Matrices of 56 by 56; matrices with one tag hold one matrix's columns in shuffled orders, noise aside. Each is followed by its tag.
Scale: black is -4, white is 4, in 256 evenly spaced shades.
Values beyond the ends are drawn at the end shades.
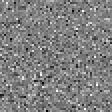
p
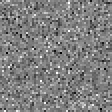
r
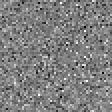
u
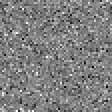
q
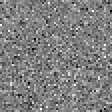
p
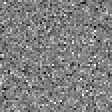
u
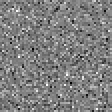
p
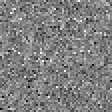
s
